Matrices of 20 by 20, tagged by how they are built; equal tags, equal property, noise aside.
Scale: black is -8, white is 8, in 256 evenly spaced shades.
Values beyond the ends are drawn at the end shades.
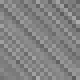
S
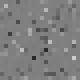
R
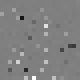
R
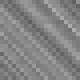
S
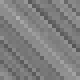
S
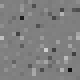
R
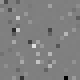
R
